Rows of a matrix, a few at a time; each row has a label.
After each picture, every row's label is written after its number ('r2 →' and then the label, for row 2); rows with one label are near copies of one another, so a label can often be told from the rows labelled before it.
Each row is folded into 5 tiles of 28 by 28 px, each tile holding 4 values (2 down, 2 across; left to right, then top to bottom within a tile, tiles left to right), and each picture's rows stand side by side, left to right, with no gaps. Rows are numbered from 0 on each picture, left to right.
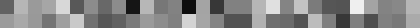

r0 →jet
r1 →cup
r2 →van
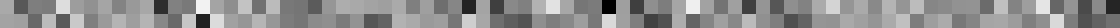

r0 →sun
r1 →sun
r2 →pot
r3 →cup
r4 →cup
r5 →cup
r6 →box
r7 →jet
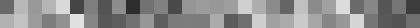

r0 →jet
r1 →pot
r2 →jet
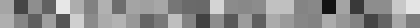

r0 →sun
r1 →van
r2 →cup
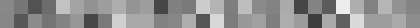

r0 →pot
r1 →sun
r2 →sun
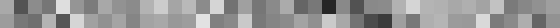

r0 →sun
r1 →box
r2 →cup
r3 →box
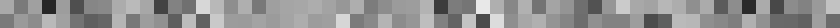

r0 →cup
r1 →sun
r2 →box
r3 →sun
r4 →pot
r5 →cup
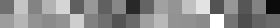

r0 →jet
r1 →jet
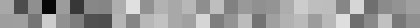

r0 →cup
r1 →box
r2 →box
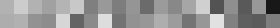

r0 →box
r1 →jet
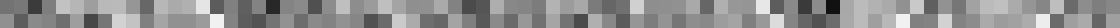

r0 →pot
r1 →jet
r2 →pot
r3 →van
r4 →van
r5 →jet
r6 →box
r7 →box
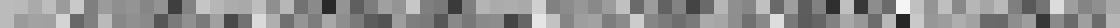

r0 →box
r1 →pot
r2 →cup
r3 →pot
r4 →jet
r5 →jet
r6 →sun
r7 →van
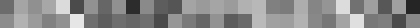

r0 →jet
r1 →pot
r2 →jet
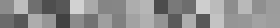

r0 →van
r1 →sun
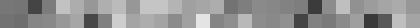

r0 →pot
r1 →box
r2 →pot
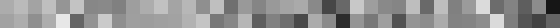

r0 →box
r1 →box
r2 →van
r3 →jet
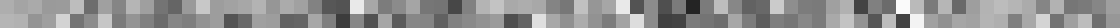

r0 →box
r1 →pot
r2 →van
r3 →pot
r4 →jet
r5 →van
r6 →sun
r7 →box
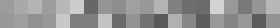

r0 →box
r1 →van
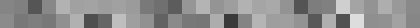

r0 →pot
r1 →pot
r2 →sun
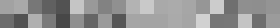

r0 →van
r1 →box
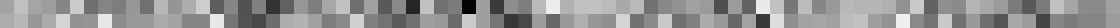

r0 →box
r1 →jet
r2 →jet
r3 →cup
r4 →box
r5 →sun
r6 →box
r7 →van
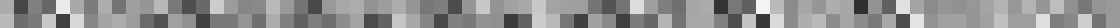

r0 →sun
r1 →van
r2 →pot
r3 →pot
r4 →van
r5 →sun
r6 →sun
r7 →box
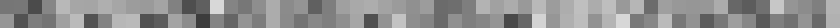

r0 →pot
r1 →van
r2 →pot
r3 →pot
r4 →box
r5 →van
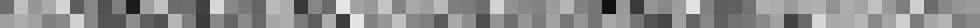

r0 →jet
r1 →van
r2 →sun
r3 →van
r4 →cup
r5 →pot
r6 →box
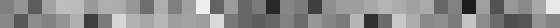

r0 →pot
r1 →jet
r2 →pot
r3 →cup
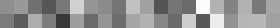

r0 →van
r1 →sun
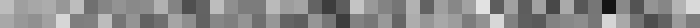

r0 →box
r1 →van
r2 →van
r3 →jet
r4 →cup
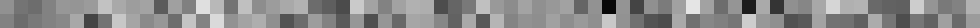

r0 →pot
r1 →sun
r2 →van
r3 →sun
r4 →cup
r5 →cup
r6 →van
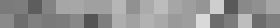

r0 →pot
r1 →box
